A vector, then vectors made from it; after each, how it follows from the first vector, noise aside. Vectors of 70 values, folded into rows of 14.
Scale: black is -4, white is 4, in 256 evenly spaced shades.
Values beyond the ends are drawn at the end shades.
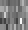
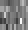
copied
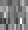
copied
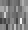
copied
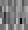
sign-scrambled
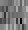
sign-scrambled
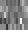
copied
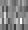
sign-scrambled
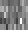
copied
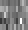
copied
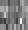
copied
